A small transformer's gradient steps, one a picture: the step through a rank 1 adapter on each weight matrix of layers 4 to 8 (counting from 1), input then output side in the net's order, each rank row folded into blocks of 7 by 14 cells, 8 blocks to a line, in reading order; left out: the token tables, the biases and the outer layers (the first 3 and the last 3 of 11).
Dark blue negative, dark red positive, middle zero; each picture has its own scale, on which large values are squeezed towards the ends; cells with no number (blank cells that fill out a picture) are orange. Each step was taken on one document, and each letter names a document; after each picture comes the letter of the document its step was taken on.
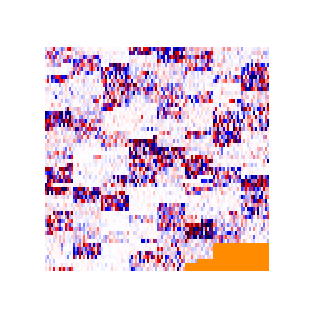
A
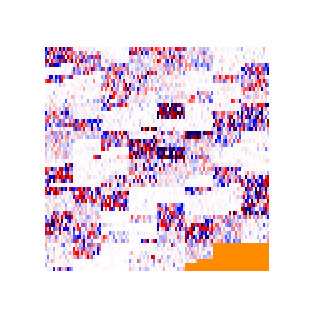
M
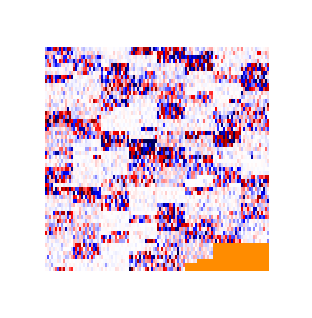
A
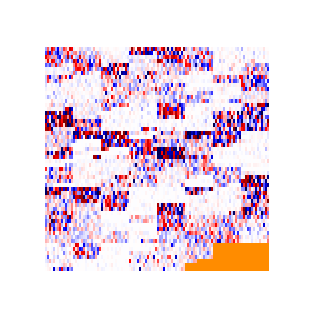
M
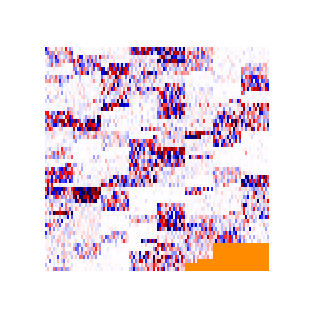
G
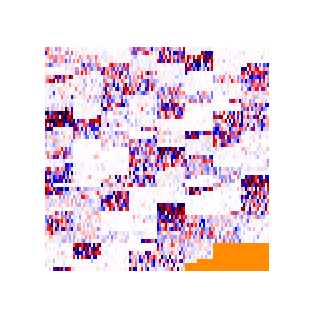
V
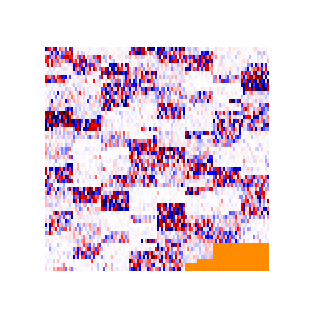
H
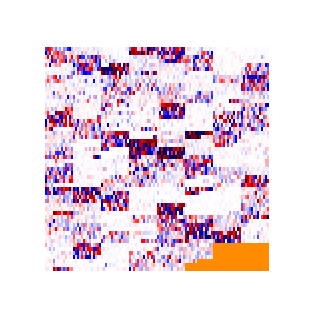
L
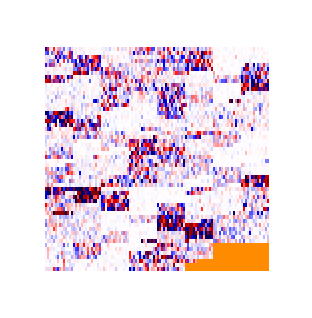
G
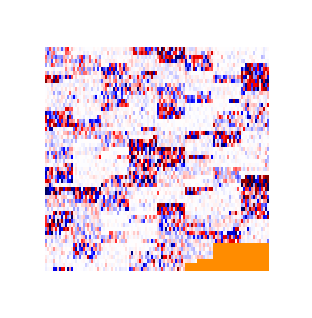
V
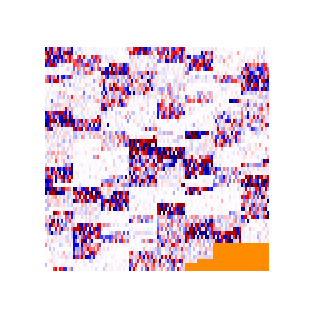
L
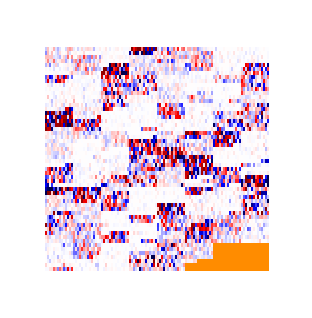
M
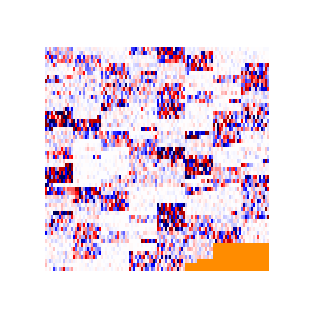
V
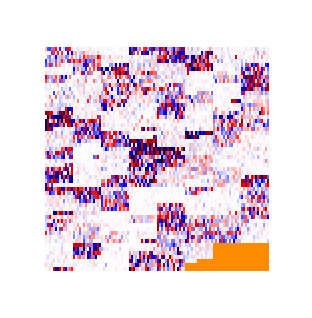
H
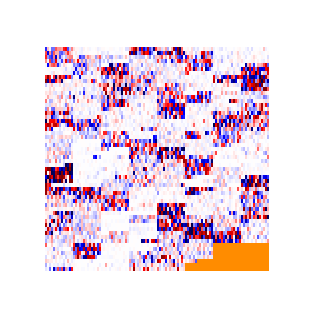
V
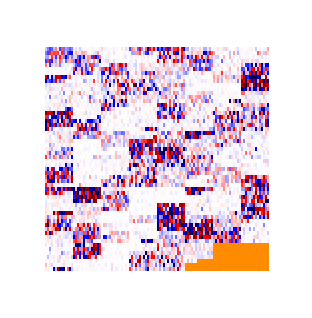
A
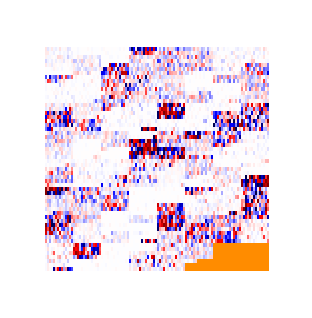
M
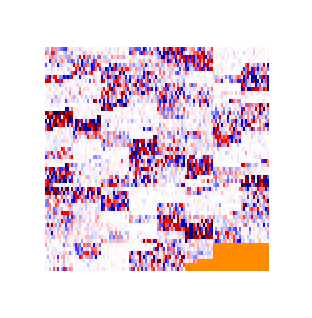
G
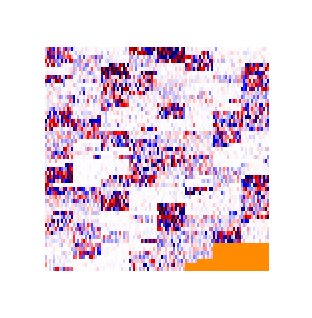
V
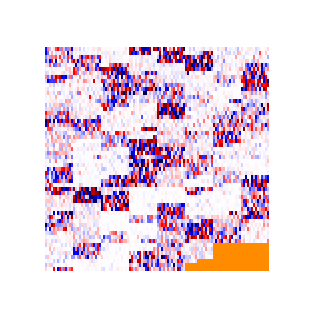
H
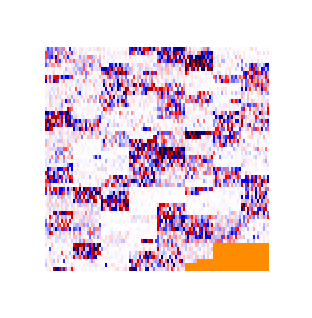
H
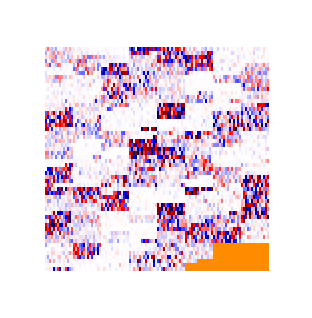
M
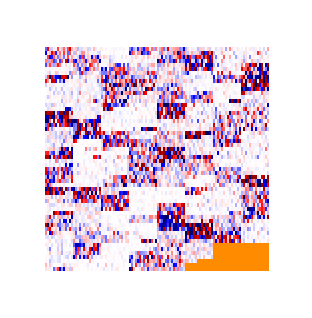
A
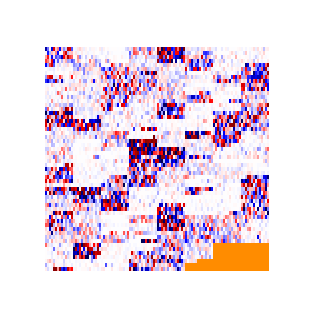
L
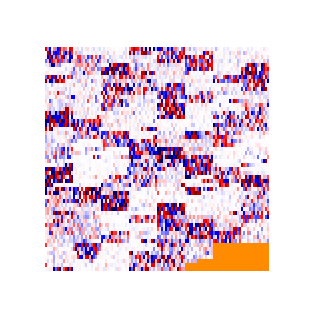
V
